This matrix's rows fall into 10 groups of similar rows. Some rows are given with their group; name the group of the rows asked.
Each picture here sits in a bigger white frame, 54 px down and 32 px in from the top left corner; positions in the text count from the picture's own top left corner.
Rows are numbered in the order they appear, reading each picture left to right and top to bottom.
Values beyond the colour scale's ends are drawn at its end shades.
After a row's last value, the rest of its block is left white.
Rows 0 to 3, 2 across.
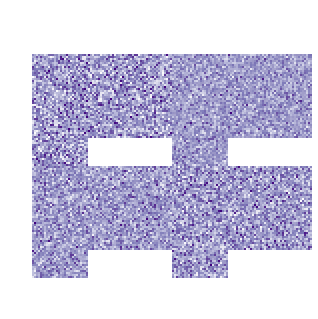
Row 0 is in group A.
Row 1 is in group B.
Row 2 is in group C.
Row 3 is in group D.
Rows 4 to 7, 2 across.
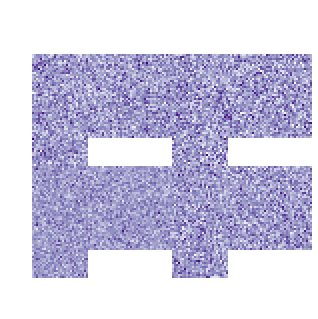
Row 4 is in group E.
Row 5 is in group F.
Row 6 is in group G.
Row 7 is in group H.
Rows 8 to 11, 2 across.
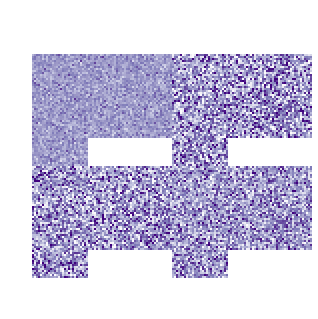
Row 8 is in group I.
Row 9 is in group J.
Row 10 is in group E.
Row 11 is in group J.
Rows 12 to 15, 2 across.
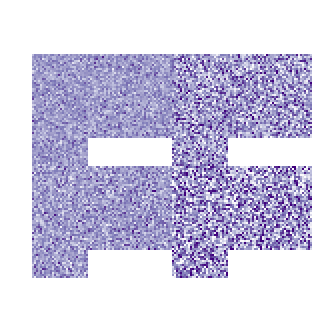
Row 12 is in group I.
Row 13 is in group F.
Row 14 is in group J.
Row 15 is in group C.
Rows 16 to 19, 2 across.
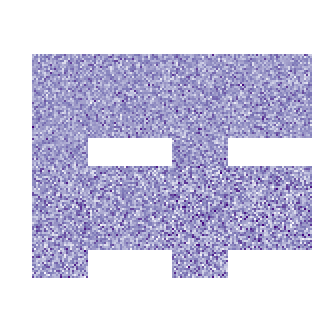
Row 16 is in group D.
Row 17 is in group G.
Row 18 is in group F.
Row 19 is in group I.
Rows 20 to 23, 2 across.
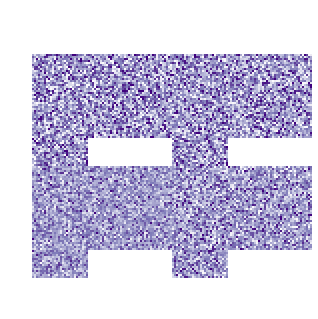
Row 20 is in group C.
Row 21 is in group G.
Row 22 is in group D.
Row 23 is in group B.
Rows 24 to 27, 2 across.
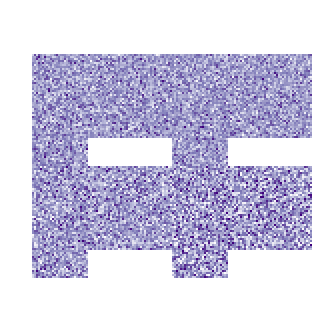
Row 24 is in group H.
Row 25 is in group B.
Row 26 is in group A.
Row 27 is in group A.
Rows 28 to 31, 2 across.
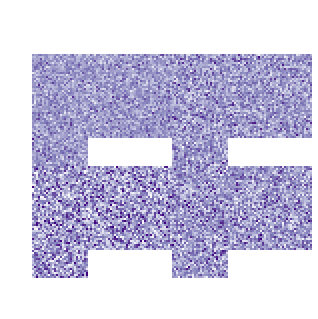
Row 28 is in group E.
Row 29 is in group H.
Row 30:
G
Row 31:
I
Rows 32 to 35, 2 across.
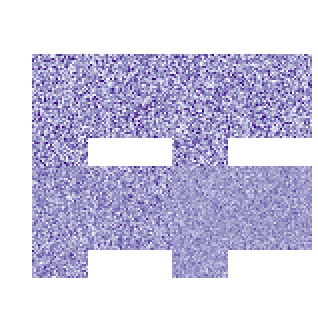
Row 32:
J
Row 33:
G
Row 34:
C
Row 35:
J
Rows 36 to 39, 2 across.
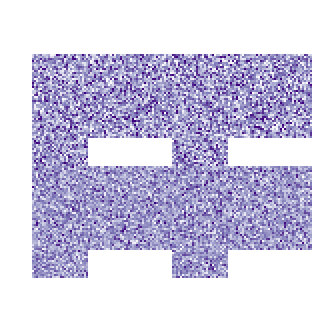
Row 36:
J
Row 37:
G
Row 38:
G
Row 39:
D
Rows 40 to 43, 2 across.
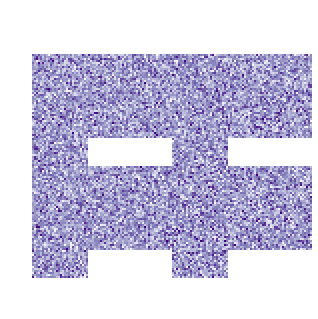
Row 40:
H
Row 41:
G
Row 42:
F
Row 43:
I
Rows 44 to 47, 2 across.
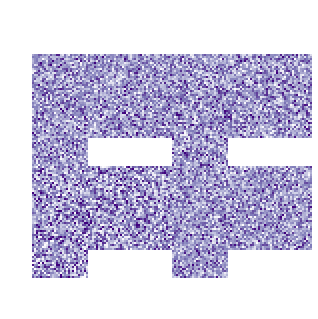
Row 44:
I
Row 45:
F
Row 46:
F
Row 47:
B
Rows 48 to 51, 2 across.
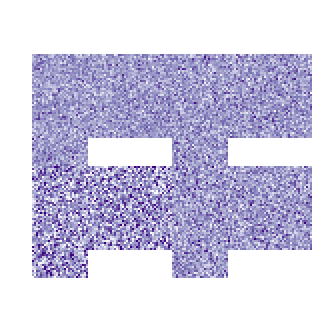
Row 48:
E
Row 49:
J
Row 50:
C
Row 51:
G
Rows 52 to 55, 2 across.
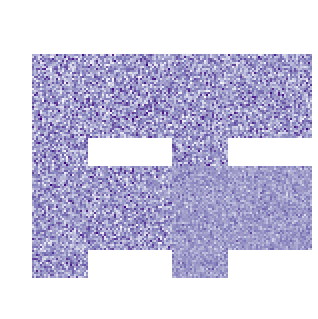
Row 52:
J
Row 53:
H
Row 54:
D
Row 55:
E
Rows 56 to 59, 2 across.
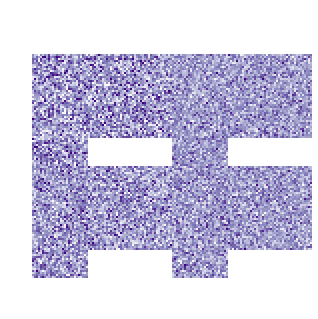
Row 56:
D
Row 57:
B
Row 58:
A
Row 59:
A
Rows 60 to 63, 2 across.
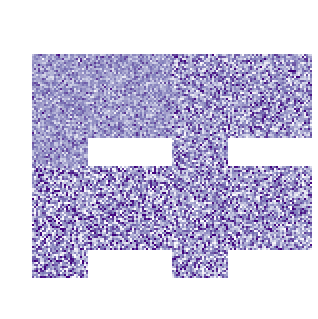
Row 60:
I
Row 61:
G
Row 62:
H
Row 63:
A
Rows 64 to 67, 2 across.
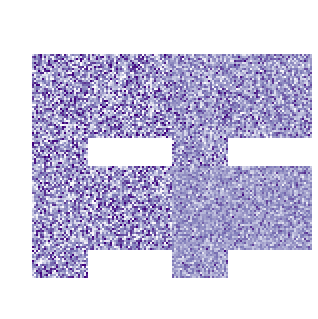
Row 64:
I
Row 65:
F
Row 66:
C
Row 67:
F
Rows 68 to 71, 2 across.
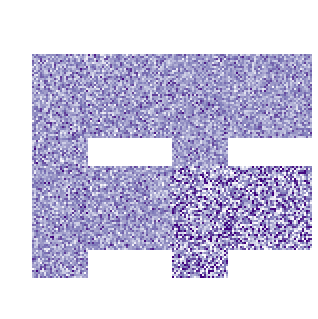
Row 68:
B
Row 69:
I
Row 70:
A
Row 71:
F
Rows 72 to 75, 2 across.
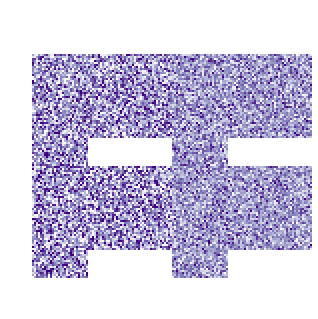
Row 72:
F
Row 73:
H
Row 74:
C
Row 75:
A
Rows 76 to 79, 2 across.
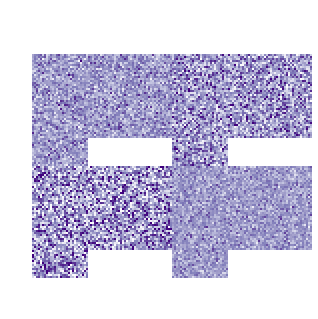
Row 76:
I
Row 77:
H
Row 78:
E
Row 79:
B
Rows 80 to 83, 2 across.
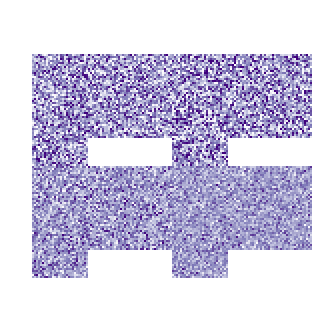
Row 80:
A
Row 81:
D
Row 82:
B
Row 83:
B
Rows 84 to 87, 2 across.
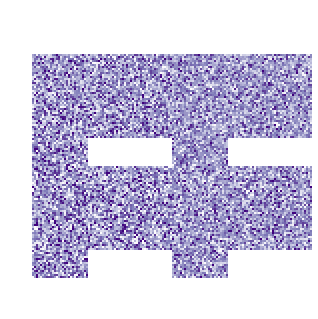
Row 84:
H
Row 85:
C
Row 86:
G
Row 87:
J
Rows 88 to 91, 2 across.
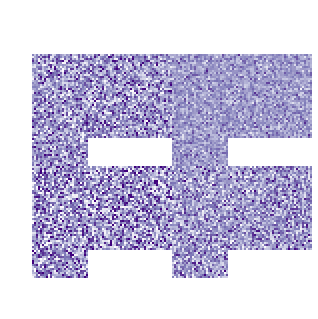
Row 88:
D
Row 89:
D
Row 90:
C
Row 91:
J
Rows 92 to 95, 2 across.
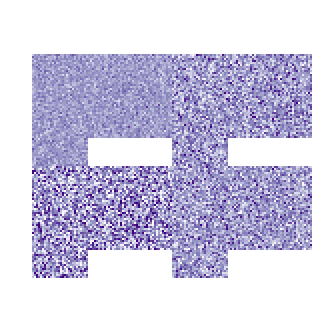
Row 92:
C
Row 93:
J
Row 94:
J
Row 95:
A
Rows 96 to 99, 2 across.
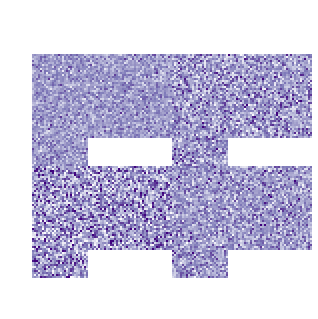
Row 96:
C
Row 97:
B
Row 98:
H
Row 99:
C
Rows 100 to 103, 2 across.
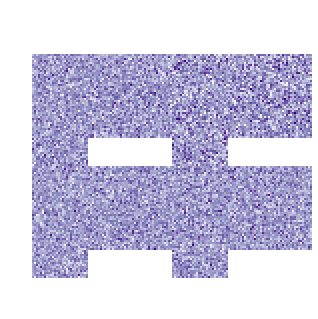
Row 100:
C
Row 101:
E
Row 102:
J
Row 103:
D
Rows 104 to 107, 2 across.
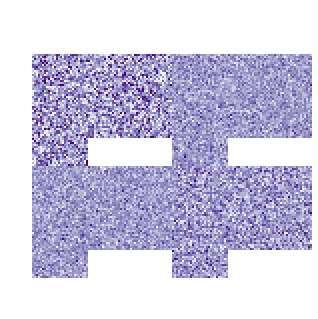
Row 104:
C
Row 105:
H
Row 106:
B
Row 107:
D
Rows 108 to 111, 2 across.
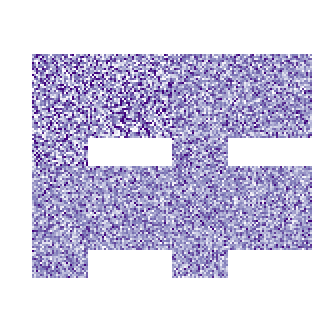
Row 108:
G
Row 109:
D
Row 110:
D
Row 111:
I
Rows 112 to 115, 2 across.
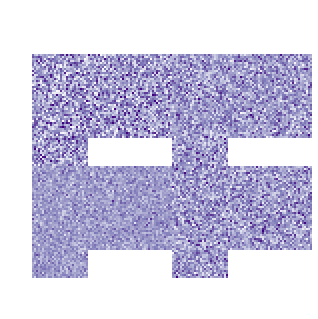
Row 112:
B
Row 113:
F
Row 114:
J
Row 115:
G
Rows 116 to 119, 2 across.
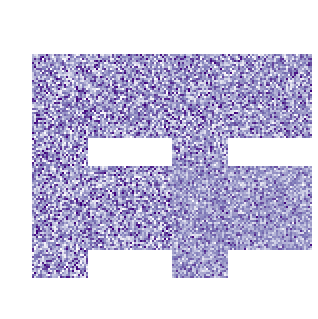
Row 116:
F
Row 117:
H
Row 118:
F
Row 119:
A
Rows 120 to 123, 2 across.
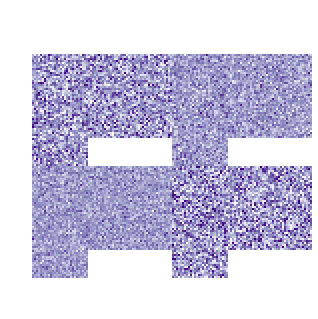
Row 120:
D
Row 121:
A
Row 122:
D
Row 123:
I
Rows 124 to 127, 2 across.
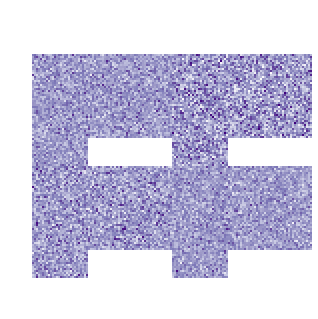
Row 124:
G
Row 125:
I
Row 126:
G
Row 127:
A
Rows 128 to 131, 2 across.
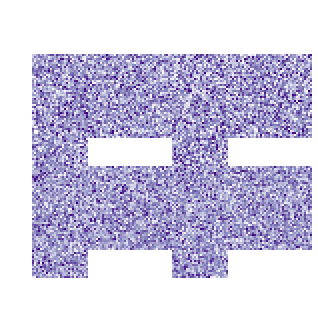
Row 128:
A
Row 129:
B
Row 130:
E
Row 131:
H
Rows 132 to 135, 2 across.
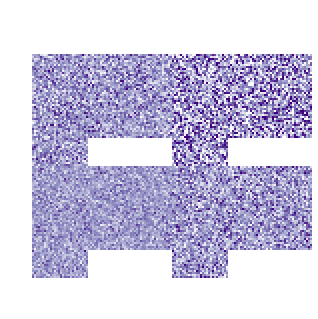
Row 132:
A
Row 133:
J
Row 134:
F
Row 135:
F
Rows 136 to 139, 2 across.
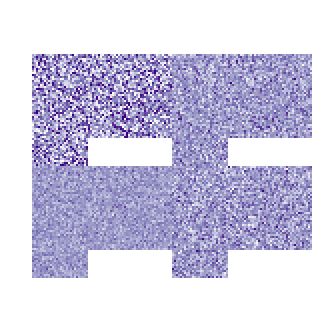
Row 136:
G
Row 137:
J
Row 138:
D
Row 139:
B
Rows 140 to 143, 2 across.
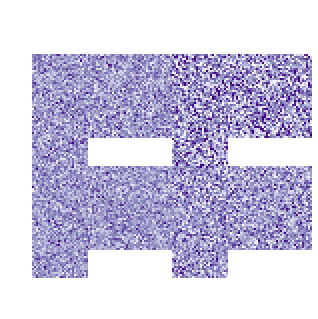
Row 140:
I
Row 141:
G
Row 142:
G
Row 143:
B
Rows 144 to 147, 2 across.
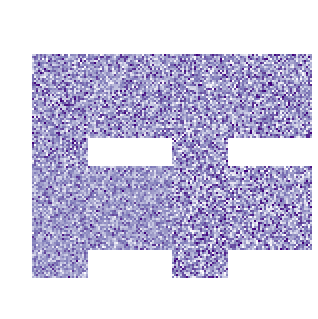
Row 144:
I
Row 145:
C
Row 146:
B
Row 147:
B
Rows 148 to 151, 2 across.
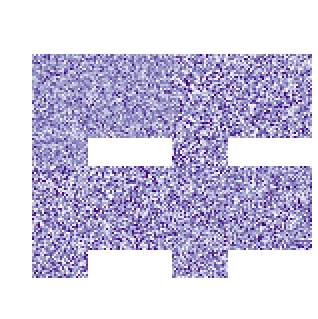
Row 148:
D
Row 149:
B
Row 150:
J
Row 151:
I
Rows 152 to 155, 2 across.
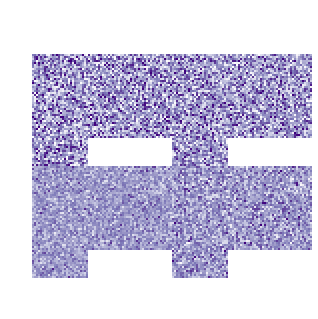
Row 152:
H
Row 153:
H
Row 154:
C
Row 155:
C
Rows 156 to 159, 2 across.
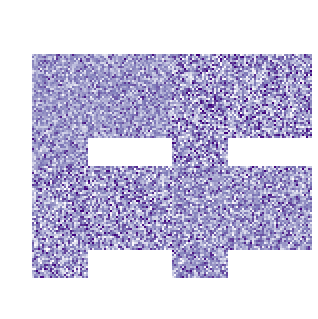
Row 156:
C
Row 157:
I
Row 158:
A
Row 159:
C
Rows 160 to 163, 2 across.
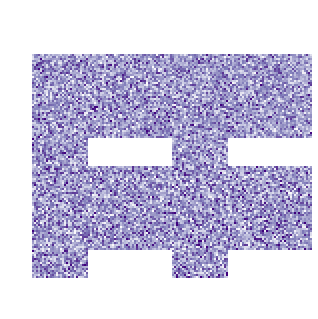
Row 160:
E
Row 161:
A
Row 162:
D
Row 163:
G
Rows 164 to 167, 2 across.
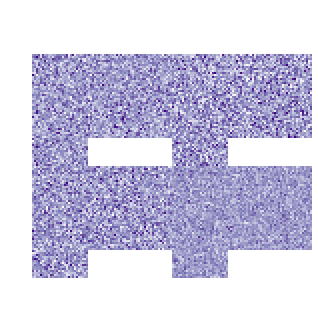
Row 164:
G
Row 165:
J
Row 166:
D
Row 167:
H
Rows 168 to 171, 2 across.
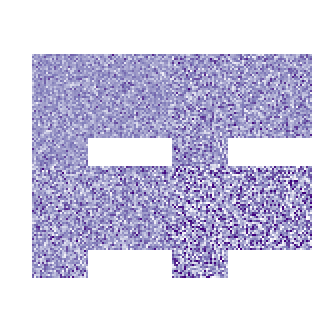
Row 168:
C
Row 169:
H
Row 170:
F
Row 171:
H
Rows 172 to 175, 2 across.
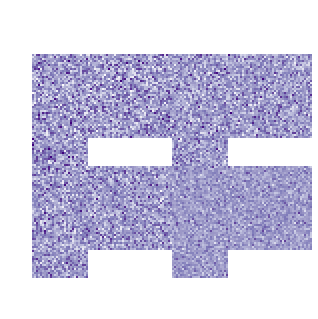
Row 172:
E
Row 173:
B
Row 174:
D
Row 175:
G
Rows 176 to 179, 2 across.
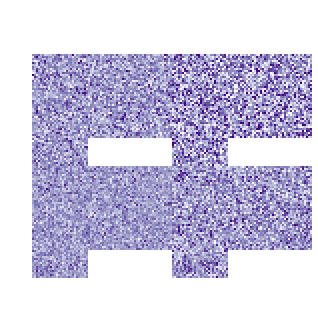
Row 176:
G
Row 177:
I
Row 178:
D
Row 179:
E
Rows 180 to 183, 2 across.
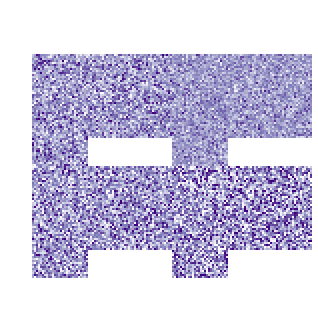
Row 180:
E
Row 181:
I
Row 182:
J
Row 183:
J
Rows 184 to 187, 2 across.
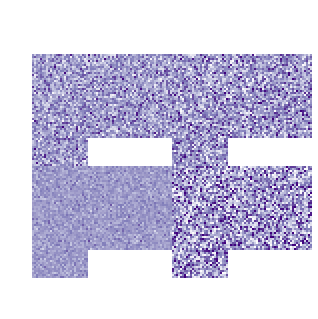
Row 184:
B
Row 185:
J
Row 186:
G
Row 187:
B
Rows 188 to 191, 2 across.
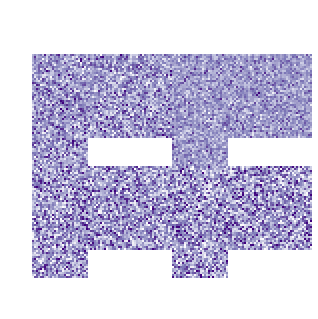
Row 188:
I
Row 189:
D
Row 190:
A
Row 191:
F
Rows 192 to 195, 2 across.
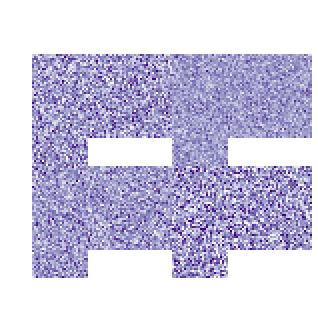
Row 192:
J
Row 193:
G
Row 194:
G
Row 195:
H
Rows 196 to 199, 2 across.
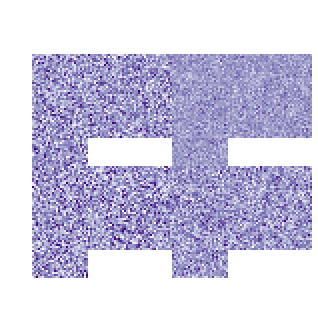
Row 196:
H
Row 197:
I
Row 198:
G
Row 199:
I
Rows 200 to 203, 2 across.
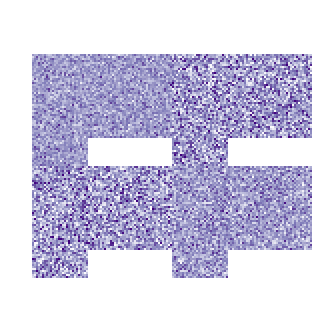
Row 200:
H
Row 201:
J
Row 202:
A
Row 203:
A
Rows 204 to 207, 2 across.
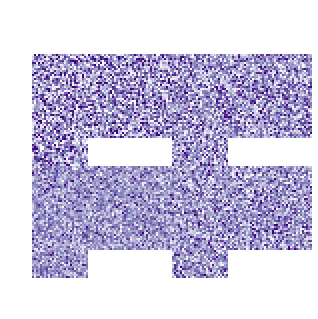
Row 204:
H
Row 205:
F
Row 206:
D
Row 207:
J
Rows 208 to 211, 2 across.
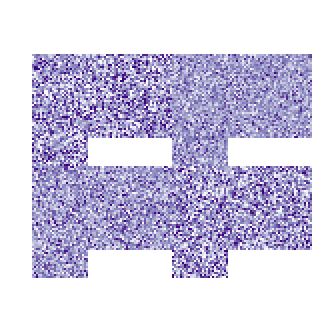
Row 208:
E
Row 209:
B
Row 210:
G
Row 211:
F
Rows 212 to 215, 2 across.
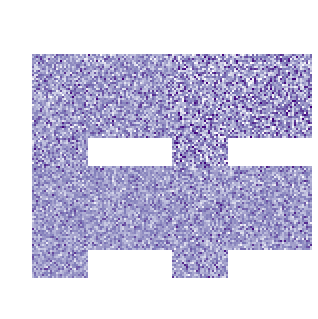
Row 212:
B
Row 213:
J
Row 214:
I
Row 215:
F
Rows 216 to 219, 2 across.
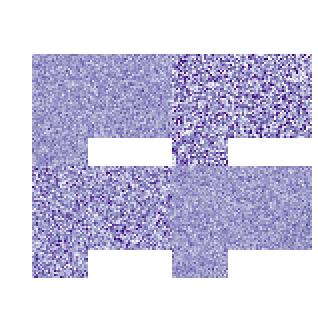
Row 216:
C
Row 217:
C
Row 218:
G
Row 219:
E
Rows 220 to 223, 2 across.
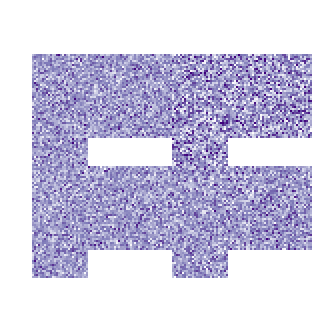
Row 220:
I
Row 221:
D
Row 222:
B
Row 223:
J
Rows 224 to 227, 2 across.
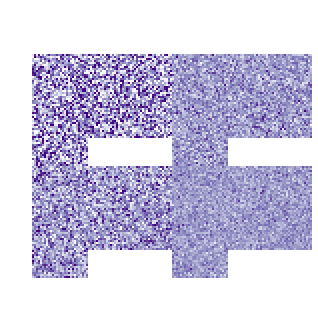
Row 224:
A
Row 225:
G
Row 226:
E
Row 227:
E
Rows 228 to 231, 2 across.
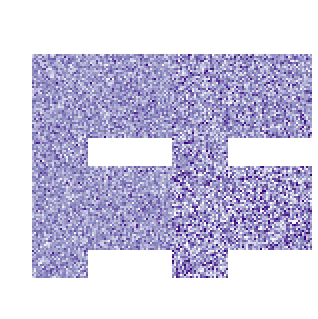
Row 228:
J
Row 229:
D
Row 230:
C
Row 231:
E
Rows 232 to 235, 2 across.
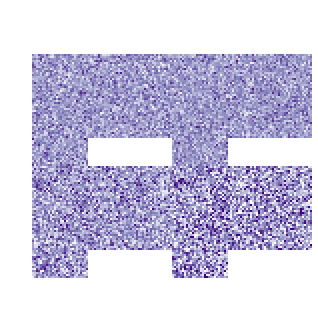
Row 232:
F
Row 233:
J
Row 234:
A
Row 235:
A
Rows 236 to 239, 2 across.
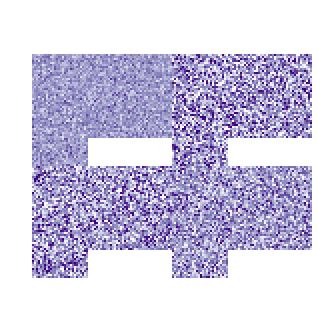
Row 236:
D
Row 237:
H
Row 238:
E
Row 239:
F
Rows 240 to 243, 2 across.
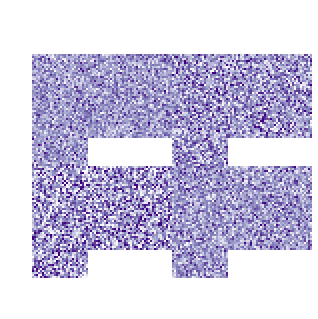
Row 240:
F
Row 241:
G
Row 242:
B
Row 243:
C
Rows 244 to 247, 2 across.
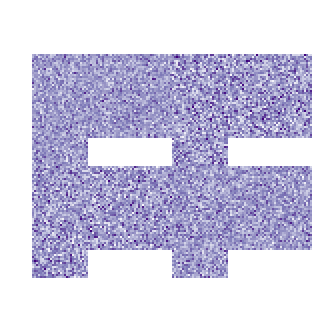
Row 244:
J
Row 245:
G
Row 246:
H
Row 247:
F
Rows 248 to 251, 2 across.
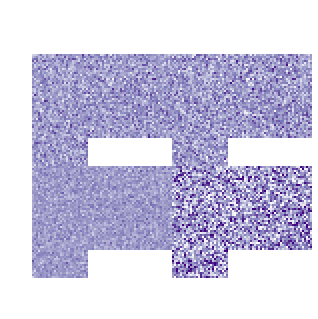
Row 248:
J
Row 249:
J
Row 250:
C
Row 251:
E
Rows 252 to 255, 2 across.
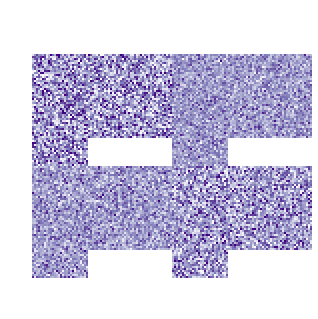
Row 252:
I
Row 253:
I
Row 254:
F
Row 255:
B
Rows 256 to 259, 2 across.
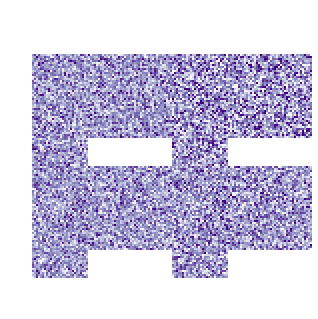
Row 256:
H
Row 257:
I
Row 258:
A
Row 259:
A
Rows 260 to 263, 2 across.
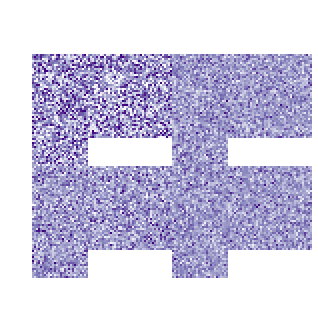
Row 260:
I
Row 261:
A
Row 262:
E
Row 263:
D
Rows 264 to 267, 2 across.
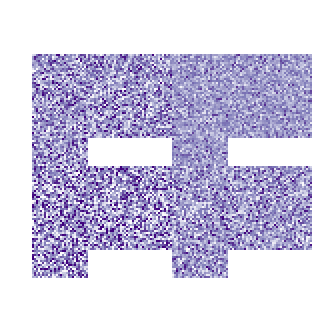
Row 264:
I
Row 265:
D
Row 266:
I
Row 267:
A
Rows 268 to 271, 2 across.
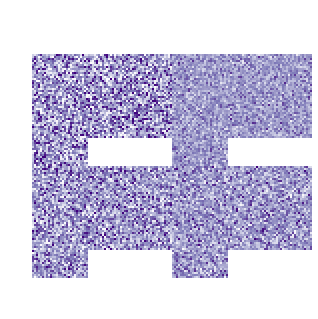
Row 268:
J
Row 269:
H
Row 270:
D
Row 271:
G
